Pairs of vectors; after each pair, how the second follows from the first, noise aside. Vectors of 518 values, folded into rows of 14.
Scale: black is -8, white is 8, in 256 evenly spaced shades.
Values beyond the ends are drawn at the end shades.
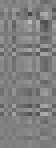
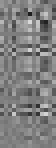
scaled up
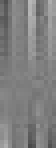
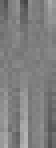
reversed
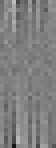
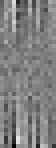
scaled up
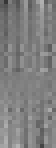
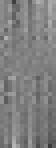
reversed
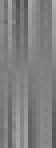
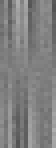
negated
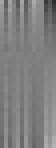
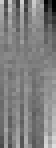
scaled up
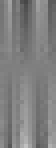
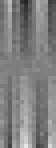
scaled up
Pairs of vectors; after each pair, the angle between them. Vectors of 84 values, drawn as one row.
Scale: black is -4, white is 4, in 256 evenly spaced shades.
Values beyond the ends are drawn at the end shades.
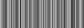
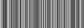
nearly parallel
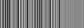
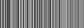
nearly parallel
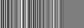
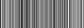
partly opposed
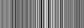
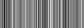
partly opposed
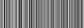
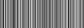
nearly opposite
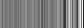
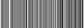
partly opposed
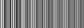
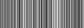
orthogonal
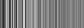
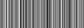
orthogonal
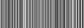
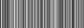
partly opposed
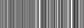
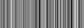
nearly opposite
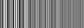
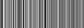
partly aligned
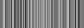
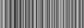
partly aligned
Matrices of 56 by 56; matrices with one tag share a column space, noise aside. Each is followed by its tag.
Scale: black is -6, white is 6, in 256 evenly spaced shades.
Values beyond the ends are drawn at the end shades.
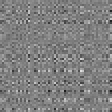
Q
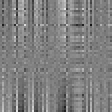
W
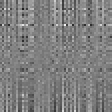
W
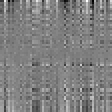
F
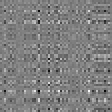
Q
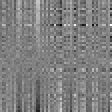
W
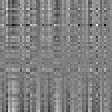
W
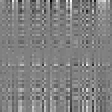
F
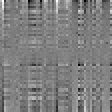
F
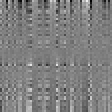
F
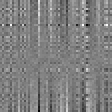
W
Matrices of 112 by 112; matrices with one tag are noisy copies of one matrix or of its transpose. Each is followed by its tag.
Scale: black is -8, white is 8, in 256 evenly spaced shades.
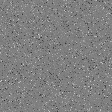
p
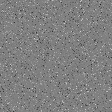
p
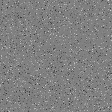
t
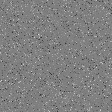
p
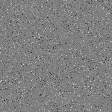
p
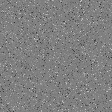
p
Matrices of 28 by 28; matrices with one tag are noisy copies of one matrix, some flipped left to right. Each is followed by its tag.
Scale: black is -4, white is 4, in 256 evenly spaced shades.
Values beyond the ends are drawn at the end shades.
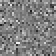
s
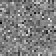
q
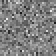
q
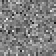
q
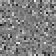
s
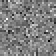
q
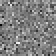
s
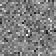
q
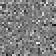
s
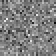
q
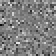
s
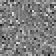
s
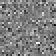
s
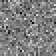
q
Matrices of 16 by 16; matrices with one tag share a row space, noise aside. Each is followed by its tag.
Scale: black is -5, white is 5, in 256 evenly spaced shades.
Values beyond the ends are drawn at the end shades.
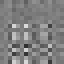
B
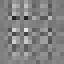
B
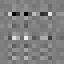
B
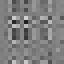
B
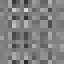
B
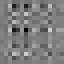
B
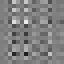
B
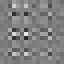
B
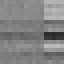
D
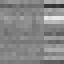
D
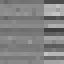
D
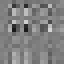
B
